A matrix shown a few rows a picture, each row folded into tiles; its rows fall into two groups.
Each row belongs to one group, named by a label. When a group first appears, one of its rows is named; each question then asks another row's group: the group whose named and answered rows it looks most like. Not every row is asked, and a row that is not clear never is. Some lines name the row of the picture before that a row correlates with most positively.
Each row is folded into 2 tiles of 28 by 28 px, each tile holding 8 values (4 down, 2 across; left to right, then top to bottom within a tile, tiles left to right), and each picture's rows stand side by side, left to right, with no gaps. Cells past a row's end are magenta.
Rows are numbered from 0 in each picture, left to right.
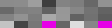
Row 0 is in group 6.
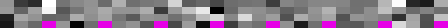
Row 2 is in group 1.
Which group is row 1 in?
6
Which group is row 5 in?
6
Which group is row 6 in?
6
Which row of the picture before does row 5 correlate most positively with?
0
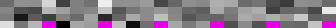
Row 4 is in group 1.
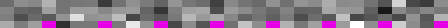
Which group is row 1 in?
1
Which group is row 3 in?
1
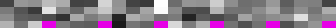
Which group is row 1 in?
6
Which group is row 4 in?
6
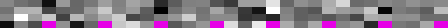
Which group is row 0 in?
1
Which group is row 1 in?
6
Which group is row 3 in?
1
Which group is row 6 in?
1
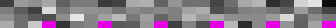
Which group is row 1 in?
1
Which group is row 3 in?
1
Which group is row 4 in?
6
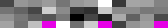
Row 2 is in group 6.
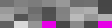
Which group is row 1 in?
1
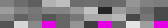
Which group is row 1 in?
1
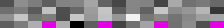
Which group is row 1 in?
6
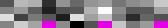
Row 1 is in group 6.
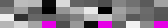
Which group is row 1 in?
1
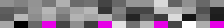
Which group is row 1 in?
1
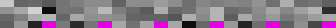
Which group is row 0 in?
1
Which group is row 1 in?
6
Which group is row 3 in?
6
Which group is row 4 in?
6
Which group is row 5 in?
1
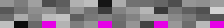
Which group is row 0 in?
6
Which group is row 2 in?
1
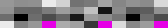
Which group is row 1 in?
1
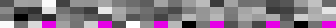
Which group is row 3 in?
6
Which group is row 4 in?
1
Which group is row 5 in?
6
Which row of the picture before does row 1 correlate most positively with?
2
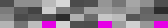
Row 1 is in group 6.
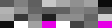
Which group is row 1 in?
6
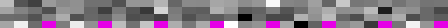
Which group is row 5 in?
6
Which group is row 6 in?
1
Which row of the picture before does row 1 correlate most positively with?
0
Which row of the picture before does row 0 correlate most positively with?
0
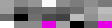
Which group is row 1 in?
6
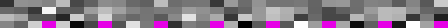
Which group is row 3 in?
1
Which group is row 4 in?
6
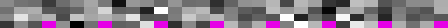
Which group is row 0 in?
1
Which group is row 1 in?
6
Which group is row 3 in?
1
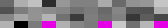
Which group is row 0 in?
6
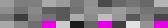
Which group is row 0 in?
1
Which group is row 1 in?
6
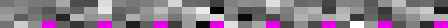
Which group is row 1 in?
6
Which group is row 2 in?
6
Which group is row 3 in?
1
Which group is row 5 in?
1
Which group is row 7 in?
1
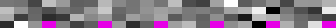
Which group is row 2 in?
6
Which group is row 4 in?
1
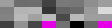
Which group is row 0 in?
1
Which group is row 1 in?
6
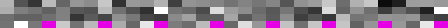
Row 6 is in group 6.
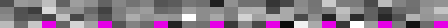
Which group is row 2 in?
1
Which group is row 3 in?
1
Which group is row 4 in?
1
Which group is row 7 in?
6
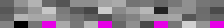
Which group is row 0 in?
6
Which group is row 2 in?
1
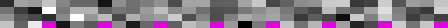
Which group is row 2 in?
6
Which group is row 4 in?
6
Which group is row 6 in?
6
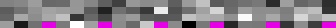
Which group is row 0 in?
6
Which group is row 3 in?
6
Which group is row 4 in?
1
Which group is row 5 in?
1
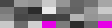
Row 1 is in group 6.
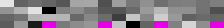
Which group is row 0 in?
1
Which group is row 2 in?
6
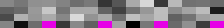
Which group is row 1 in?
1
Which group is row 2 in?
6
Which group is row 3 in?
1
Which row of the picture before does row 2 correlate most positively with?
2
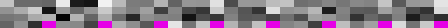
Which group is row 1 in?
6
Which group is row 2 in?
1
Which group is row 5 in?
1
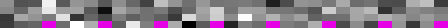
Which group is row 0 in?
6
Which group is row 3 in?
6
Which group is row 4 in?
1
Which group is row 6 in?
1
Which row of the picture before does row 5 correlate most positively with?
4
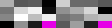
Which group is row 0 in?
1
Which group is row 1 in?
1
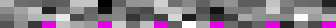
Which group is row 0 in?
1
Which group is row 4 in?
6
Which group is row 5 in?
1
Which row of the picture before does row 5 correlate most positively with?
0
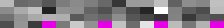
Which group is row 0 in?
1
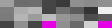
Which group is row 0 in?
1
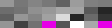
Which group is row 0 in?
6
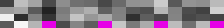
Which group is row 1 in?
1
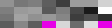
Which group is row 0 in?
1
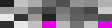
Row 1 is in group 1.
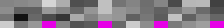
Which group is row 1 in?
6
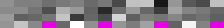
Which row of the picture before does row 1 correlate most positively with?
2
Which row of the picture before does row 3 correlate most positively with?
2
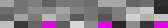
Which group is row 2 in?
1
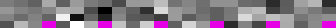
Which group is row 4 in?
1
